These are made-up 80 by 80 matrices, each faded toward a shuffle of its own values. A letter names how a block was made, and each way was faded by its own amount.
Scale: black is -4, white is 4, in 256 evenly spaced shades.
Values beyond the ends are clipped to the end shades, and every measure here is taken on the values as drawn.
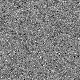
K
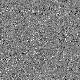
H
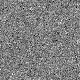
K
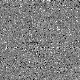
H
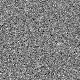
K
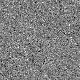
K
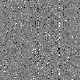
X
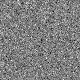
K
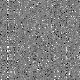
X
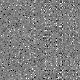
X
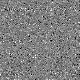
H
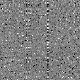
X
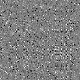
X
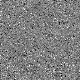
H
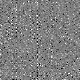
X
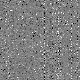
X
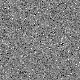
H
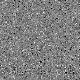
H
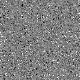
H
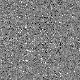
H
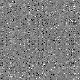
X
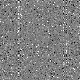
X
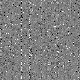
X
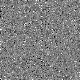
H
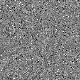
H
